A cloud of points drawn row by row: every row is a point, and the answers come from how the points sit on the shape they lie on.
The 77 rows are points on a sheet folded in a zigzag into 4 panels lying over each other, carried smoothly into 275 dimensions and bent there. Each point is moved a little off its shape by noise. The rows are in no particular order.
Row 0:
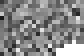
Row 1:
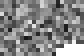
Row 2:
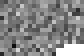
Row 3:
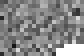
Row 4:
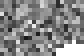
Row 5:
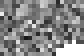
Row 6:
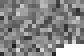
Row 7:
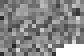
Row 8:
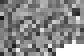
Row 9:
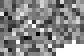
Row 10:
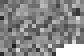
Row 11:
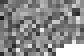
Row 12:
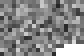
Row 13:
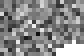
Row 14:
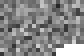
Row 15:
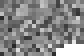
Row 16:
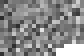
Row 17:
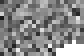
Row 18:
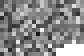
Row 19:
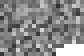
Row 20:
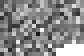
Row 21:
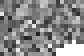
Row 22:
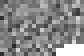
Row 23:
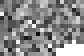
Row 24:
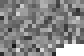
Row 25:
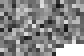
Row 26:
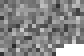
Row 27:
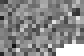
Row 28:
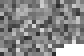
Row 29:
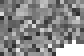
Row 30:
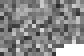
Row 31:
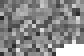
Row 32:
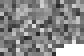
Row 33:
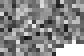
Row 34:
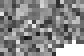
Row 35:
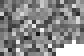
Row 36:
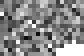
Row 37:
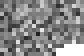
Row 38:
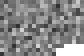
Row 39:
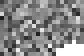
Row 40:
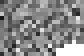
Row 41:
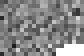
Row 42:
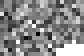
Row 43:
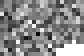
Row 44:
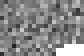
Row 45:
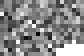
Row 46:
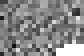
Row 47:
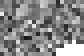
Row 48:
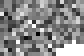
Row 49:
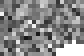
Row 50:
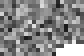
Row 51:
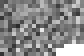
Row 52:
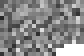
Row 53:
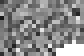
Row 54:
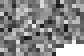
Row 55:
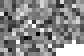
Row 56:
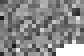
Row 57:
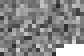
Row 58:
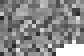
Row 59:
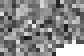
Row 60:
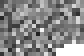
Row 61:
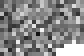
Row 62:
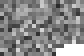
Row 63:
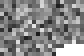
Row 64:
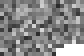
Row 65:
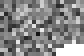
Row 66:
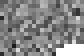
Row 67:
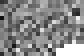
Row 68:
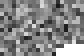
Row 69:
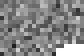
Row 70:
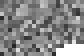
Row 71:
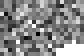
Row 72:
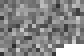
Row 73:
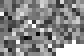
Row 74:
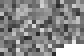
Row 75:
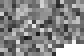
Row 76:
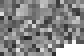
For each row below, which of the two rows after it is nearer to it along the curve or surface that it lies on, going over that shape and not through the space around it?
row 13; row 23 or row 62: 23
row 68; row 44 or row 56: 44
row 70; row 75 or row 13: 75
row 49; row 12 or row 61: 61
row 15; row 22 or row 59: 22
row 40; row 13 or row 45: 45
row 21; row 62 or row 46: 46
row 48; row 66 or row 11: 11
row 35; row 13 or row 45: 45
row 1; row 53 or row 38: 38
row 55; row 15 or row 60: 60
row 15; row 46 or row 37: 46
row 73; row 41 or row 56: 56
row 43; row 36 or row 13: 36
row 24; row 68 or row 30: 68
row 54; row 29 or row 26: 26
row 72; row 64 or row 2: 2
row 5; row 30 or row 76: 76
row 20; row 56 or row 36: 36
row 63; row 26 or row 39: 26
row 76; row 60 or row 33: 33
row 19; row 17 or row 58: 58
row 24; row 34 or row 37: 34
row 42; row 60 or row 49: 49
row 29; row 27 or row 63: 27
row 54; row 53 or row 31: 31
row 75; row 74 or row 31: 74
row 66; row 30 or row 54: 30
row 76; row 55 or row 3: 3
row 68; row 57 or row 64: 57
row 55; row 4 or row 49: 49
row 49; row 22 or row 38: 22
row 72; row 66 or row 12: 12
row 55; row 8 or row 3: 8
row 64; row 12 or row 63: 63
